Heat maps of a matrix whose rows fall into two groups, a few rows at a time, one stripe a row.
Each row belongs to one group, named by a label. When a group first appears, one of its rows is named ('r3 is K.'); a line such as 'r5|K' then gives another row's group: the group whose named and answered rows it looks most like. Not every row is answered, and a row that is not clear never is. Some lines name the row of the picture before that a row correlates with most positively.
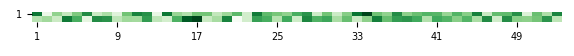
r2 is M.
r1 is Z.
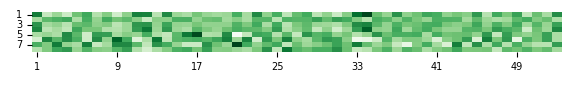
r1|Z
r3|Z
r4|Z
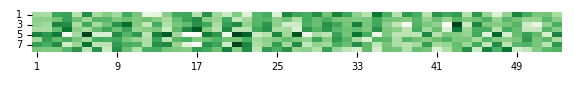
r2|M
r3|M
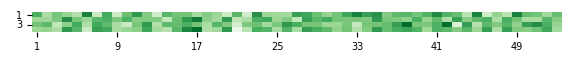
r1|Z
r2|M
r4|M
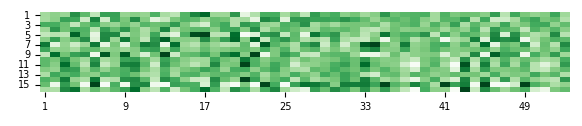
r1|M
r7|Z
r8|Z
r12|M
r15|Z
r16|M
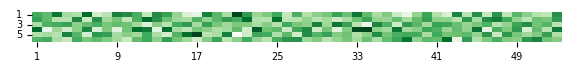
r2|Z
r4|Z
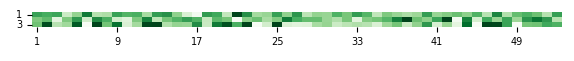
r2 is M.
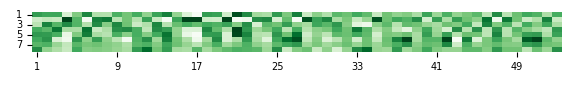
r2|M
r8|Z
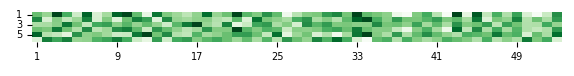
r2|Z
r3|M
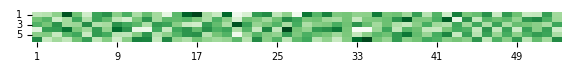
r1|M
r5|M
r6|Z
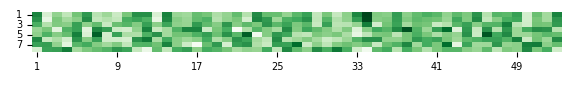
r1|Z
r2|Z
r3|Z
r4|M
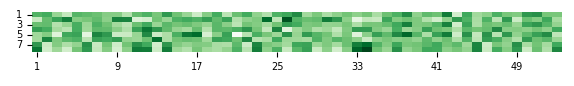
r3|M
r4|Z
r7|Z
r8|Z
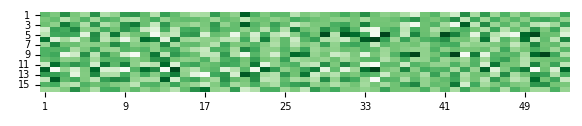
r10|Z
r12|Z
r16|M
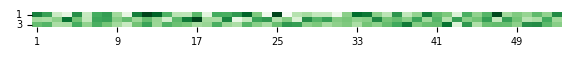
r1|Z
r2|M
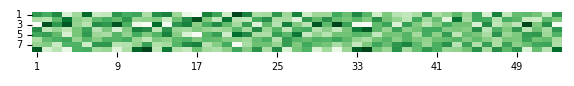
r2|M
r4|Z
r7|M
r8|Z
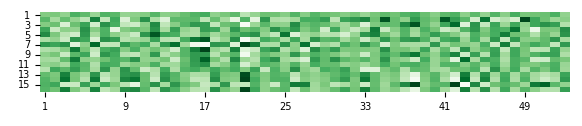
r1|M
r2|Z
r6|M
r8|M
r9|M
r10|M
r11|M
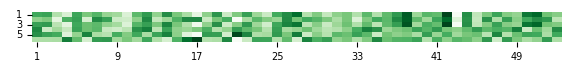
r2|M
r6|M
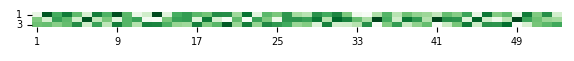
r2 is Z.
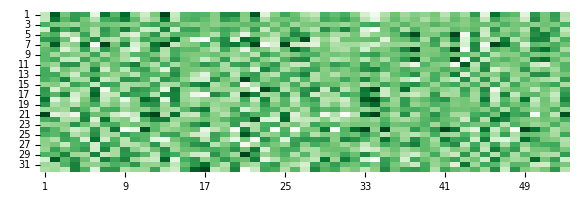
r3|Z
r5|M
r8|M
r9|Z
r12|Z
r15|M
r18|Z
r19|Z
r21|Z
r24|Z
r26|Z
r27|M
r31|M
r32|M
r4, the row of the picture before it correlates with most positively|1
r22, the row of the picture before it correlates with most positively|3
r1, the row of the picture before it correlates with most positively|1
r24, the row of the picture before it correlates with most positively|2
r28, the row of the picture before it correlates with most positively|1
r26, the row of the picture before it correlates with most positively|2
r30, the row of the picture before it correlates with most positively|1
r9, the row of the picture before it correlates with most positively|2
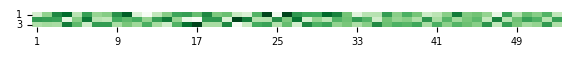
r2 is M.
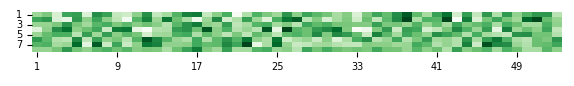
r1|M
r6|Z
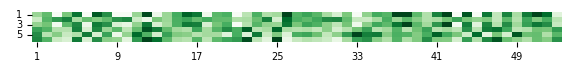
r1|M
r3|M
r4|Z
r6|Z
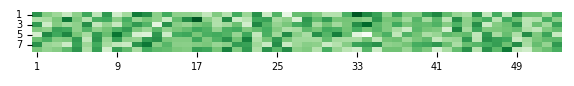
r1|Z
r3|Z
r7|Z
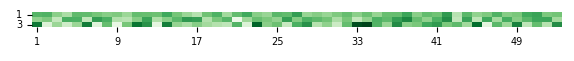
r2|M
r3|Z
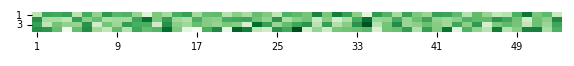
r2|Z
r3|Z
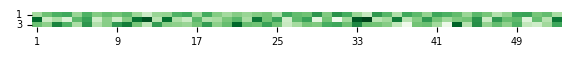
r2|Z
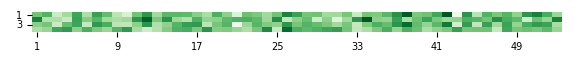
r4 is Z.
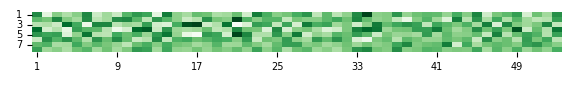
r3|M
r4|Z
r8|Z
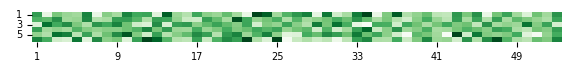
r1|Z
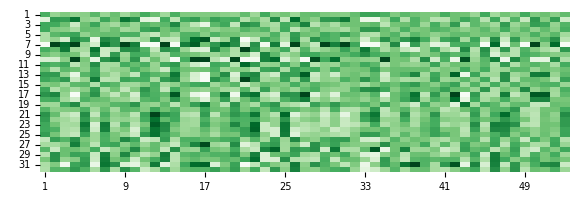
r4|Z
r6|M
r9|Z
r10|M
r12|Z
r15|M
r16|Z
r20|Z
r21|Z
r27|M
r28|Z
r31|M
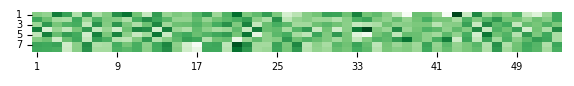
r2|Z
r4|Z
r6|M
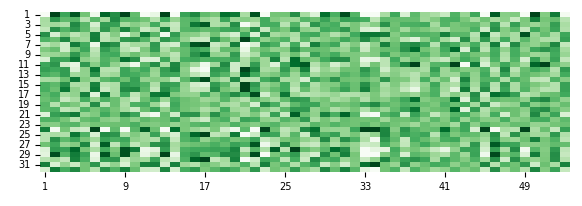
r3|M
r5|Z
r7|M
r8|M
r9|M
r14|M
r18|M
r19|Z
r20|M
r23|M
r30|M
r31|Z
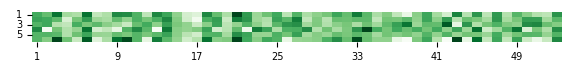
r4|Z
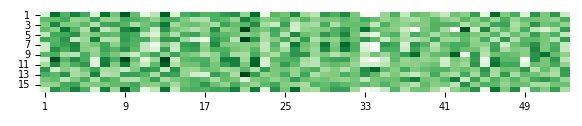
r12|Z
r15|M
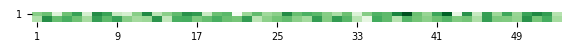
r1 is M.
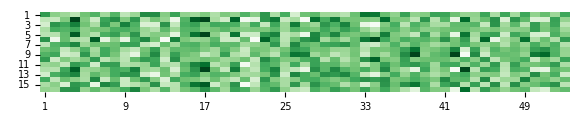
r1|Z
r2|M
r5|M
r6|Z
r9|M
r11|M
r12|M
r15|M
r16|M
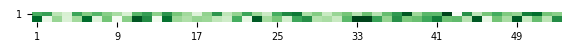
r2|Z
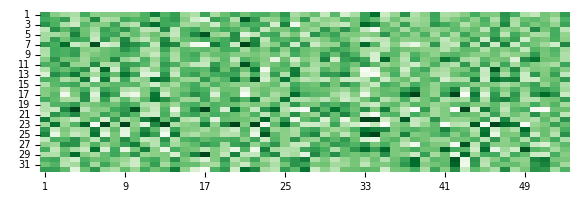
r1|Z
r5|M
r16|M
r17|M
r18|Z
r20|M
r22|Z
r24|Z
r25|Z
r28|Z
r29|M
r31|M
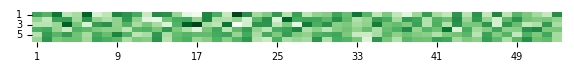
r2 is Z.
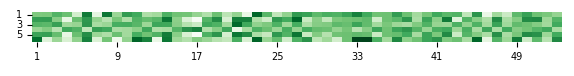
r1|Z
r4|M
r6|Z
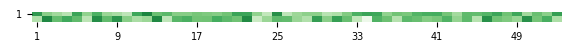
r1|Z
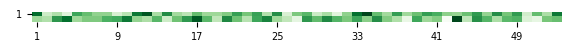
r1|Z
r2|M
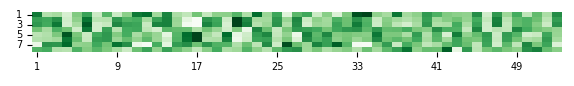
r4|Z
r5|M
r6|M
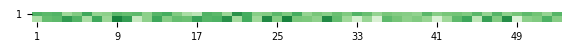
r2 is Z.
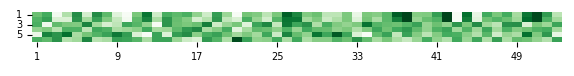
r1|M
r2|M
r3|Z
